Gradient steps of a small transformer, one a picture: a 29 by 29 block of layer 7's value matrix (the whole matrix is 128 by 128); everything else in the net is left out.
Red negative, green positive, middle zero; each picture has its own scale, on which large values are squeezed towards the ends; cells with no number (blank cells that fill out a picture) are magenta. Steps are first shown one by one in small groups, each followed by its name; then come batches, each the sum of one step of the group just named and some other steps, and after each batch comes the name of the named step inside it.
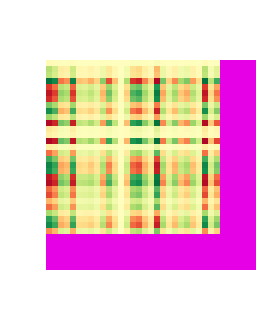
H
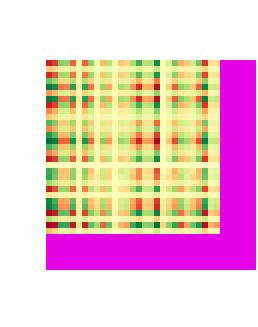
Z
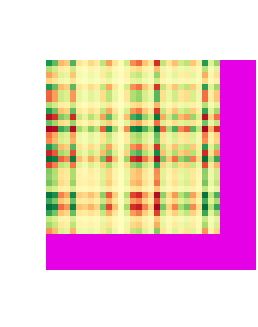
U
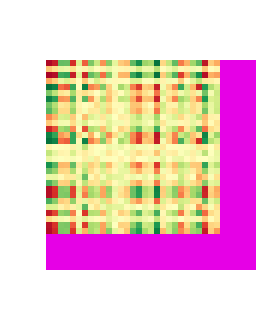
Z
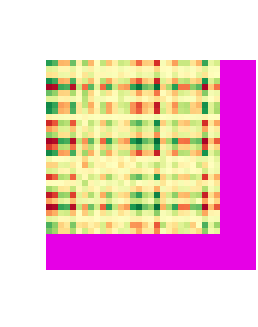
H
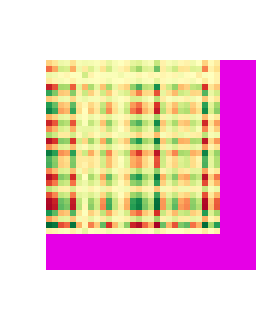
H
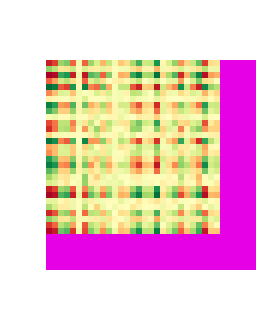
H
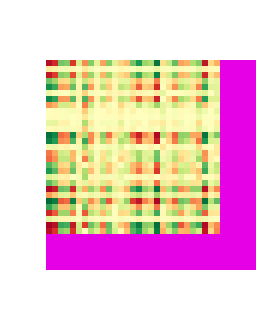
Z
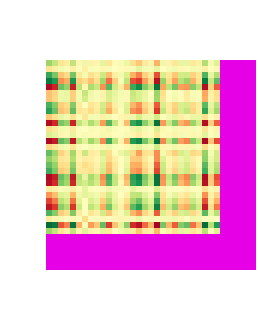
H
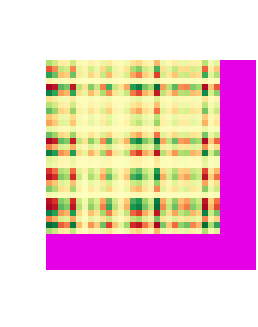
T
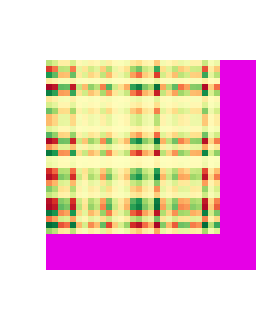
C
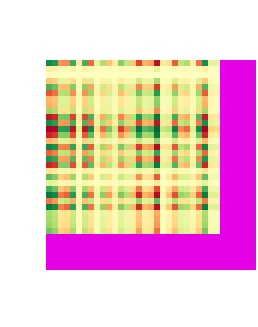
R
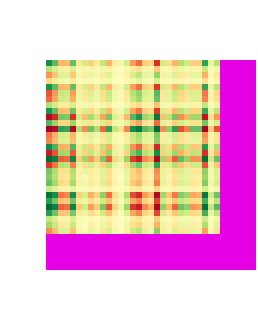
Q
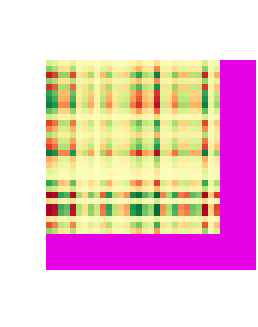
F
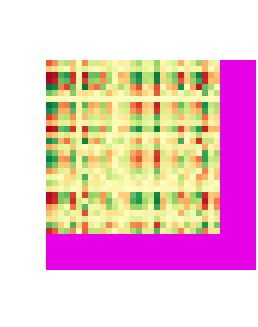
T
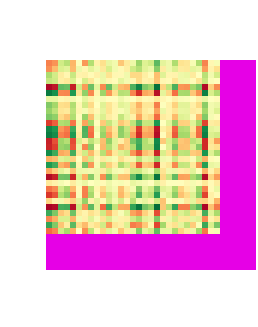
T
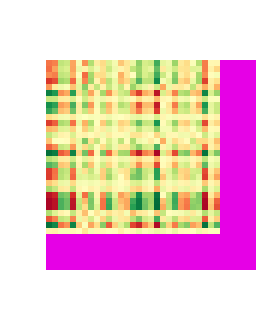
T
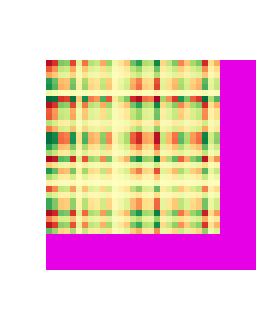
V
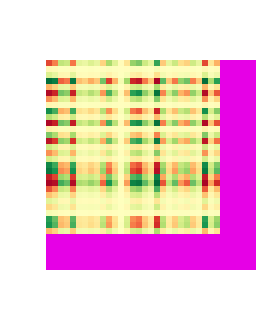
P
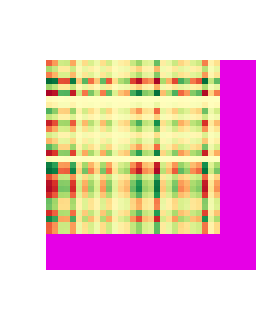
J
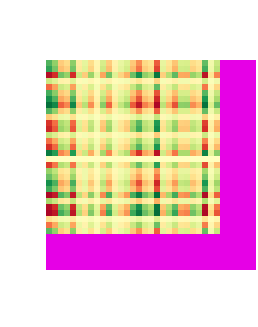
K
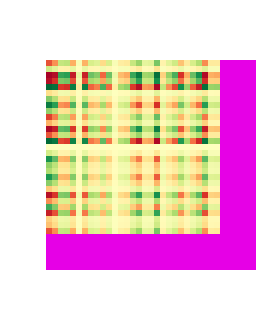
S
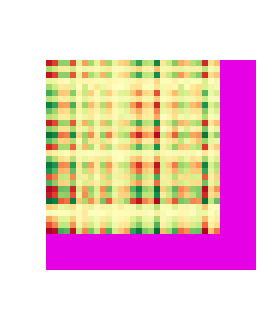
S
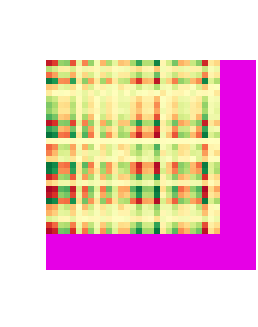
J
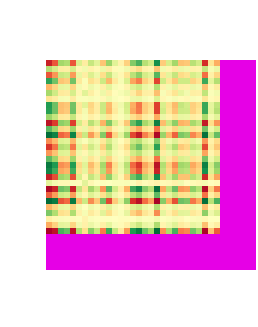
P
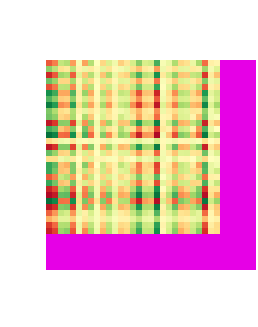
K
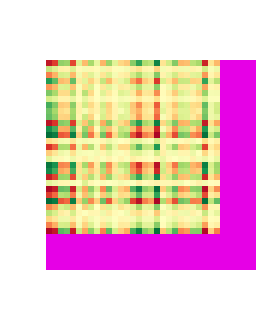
P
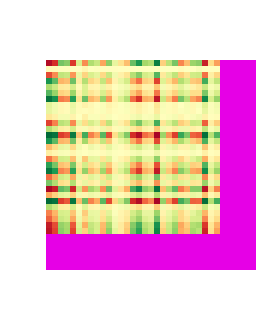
V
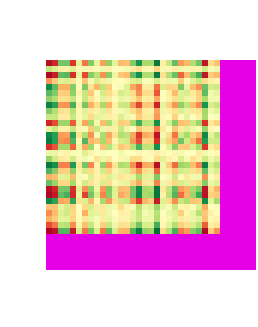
S
